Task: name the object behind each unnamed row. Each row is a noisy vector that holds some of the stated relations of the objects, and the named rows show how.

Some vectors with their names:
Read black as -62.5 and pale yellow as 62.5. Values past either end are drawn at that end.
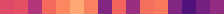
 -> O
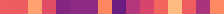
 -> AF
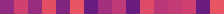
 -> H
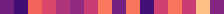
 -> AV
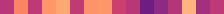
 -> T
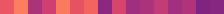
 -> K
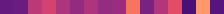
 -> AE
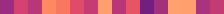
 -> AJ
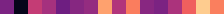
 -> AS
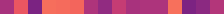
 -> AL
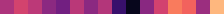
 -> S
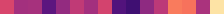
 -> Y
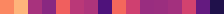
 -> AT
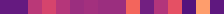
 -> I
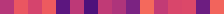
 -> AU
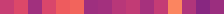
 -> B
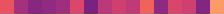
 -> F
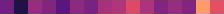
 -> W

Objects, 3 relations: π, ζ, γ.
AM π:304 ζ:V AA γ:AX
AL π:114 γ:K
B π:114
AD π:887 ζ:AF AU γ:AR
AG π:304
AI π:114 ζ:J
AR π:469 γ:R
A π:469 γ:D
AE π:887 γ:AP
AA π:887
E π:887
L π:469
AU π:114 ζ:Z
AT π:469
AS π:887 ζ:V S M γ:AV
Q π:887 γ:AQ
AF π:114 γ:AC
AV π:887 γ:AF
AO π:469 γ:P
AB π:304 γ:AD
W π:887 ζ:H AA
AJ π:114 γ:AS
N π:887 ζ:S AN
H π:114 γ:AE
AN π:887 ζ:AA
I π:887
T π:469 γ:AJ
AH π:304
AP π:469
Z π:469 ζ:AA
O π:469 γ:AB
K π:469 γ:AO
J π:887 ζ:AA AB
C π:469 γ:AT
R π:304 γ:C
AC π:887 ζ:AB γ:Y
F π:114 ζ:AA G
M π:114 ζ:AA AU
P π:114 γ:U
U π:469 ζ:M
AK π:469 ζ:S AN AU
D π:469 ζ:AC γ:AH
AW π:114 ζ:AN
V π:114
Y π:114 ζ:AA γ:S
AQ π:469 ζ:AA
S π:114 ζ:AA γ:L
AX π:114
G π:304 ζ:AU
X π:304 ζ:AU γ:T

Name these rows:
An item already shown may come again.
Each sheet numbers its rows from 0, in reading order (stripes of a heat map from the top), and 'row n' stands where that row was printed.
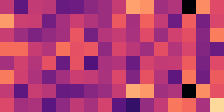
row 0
AD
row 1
U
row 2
AW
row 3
AP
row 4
V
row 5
AQ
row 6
AD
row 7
Y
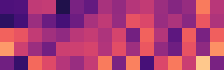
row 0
AN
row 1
J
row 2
Z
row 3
AK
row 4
AV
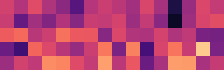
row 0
G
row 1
AM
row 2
AO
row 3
AV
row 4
AJ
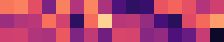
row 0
L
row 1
X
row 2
R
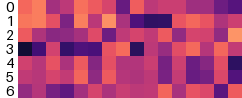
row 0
AR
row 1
L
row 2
F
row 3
AC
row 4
AH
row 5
AG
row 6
AI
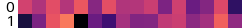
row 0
AH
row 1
AA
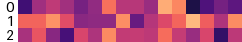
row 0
AB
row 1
AF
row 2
D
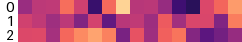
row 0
X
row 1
M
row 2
O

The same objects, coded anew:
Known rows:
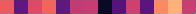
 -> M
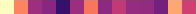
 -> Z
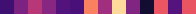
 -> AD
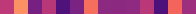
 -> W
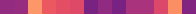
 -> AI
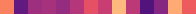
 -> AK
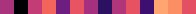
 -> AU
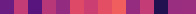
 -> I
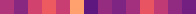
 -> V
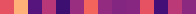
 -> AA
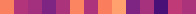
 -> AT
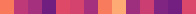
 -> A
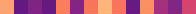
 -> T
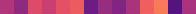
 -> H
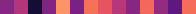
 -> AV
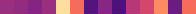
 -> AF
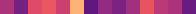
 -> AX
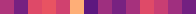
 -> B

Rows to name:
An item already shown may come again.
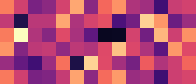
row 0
L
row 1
AJ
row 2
Y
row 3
U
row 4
AS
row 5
L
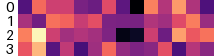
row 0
AM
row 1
AW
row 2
S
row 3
AA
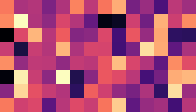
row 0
AT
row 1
Y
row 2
AB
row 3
AJ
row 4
U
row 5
AC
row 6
J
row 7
C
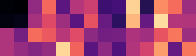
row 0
G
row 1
X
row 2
AW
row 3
AF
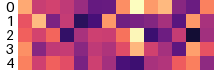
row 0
AO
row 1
AN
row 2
AR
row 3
U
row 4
F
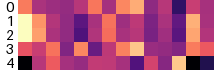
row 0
AP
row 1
AQ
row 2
AQ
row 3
D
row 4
R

